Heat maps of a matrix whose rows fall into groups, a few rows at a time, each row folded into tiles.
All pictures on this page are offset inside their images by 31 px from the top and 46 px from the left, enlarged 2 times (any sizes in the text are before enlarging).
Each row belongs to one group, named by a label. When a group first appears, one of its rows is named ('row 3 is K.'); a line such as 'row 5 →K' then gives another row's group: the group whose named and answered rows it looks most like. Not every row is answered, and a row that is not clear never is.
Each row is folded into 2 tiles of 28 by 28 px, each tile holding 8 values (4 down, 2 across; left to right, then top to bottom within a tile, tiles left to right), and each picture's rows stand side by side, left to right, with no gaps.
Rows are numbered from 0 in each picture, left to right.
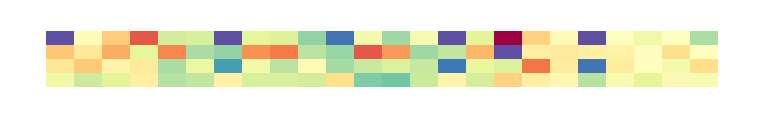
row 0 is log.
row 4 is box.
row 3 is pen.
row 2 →pen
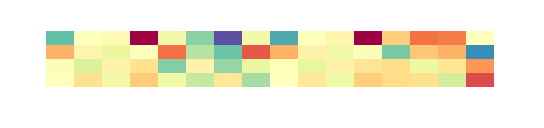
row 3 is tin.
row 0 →log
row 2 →log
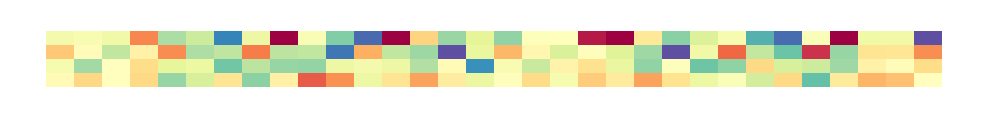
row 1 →pen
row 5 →box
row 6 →pen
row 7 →box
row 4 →log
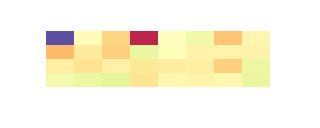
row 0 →log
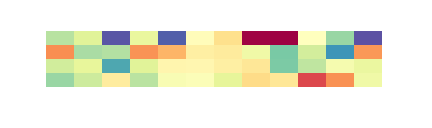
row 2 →box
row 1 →log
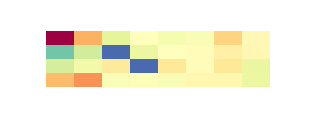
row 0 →box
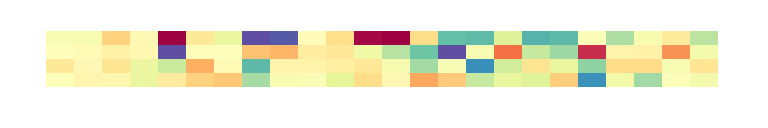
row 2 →log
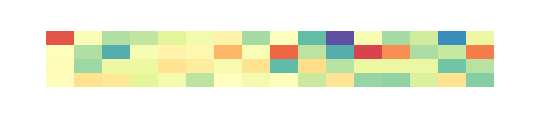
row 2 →pen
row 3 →pen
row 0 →box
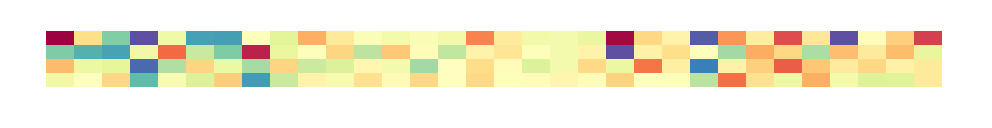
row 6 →tin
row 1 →pen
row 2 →tin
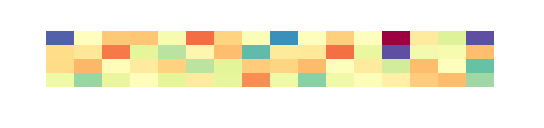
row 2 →log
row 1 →tin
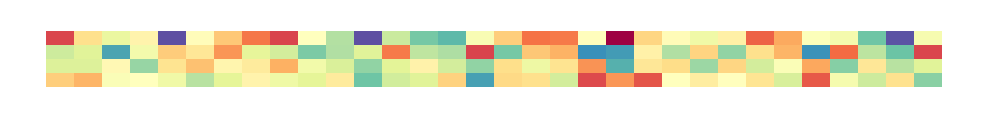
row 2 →box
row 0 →box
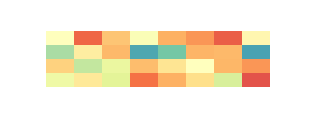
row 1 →tin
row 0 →tin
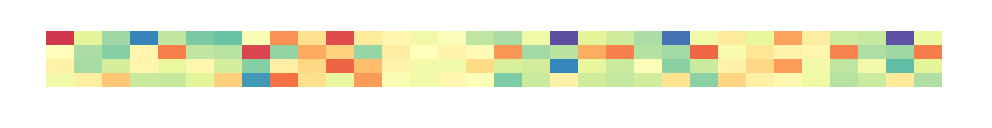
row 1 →pen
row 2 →tin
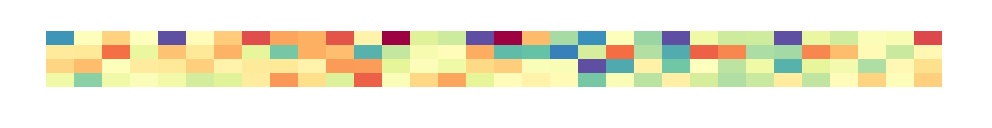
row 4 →box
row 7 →log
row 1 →log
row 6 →pen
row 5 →pen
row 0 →log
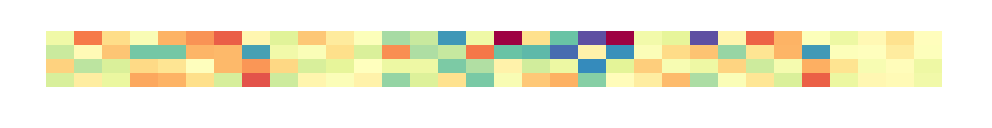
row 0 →tin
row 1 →tin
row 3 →pen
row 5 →box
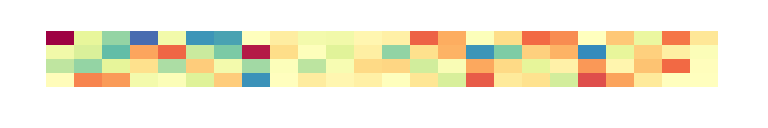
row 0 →box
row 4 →tin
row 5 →tin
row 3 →tin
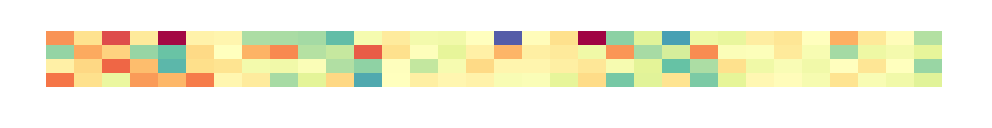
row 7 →box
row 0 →tin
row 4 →log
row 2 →pen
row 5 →pen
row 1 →box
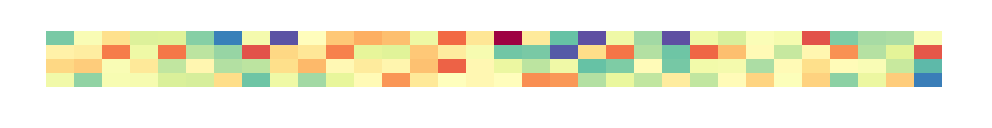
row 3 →tin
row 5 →pen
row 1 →pen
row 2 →log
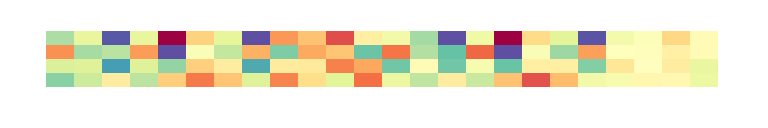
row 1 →box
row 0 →pen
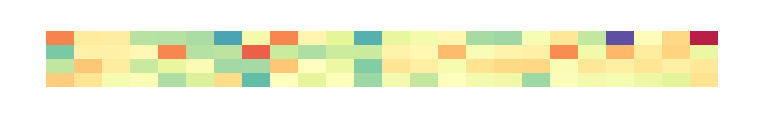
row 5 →log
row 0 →box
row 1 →pen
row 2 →box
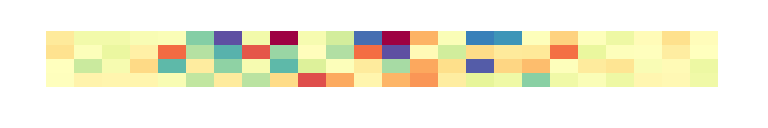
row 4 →log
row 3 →box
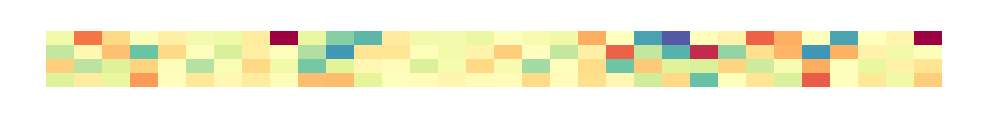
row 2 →box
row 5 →pen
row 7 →log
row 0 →tin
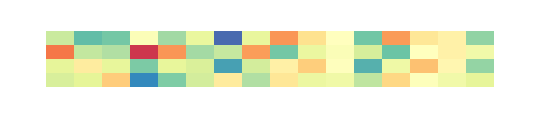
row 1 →pen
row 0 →pen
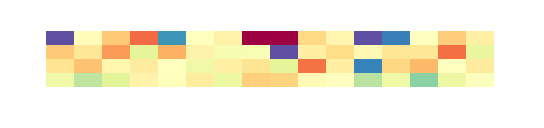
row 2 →box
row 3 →log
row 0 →log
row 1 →log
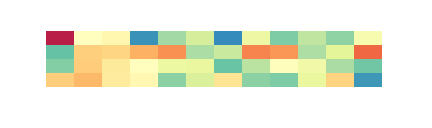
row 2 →pen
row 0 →box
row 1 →pen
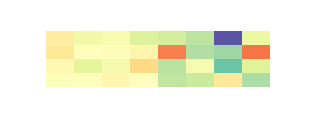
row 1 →pen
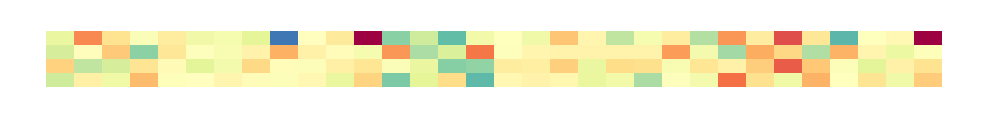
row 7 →log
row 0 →tin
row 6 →tin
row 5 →log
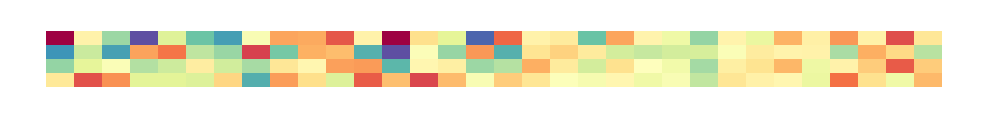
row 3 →box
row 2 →tin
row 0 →box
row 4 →box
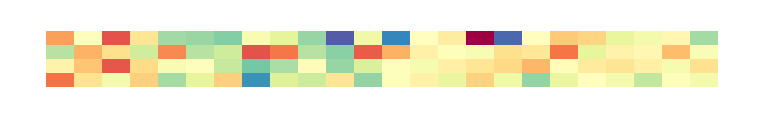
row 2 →pen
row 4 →log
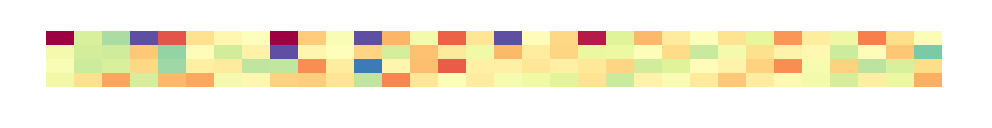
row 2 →box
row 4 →log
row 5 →tin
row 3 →tin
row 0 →box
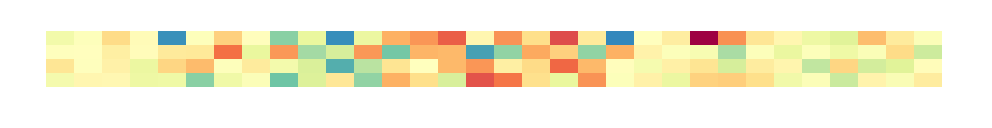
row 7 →tin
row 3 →tin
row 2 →pen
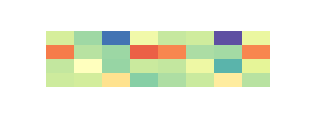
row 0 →pen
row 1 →pen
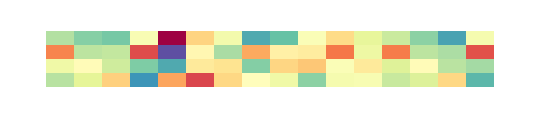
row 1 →box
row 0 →pen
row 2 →log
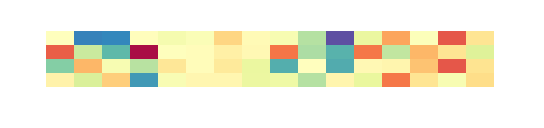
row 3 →tin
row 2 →pen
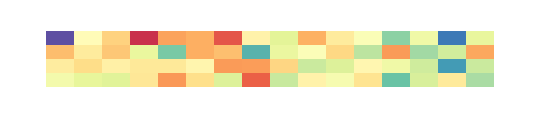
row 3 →pen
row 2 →tin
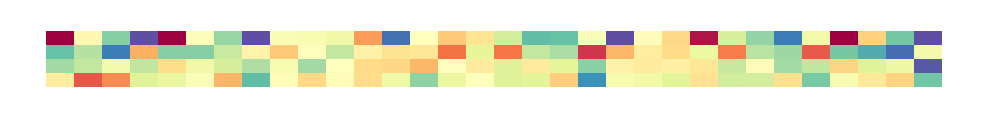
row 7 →box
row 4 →pen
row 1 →box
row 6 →pen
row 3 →log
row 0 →box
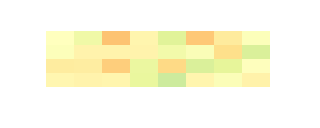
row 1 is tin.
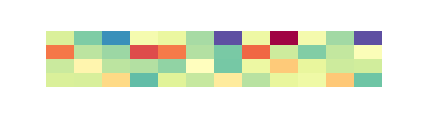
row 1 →pen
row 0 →pen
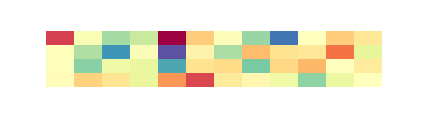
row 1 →box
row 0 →box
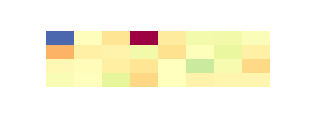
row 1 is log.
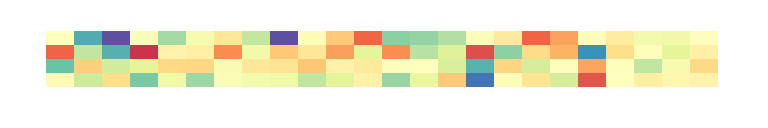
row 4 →tin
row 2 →log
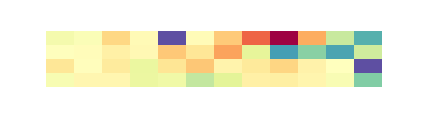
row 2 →box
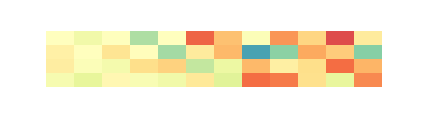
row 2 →tin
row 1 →tin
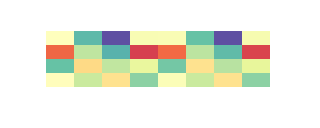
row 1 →pen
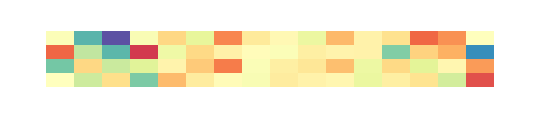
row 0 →pen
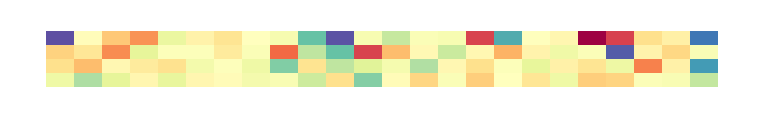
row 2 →pen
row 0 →log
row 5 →box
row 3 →log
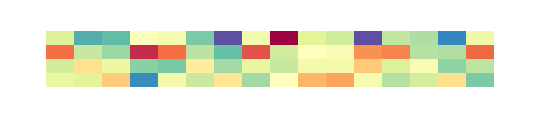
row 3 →pen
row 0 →pen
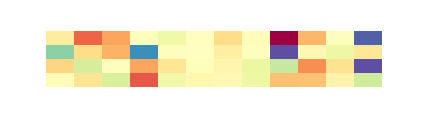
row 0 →tin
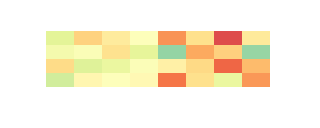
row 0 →tin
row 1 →tin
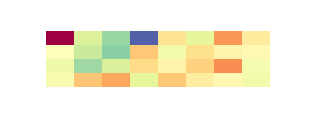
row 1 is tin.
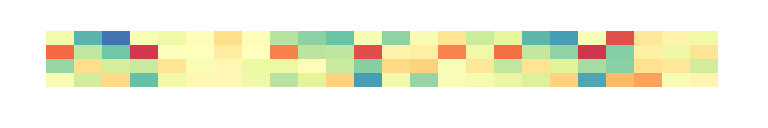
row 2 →pen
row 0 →pen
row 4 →pen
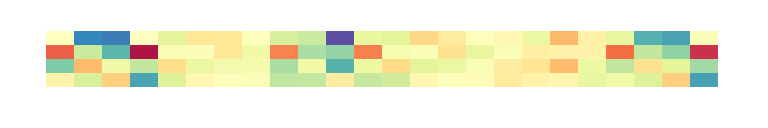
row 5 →pen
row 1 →tin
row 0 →pen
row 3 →tin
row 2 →pen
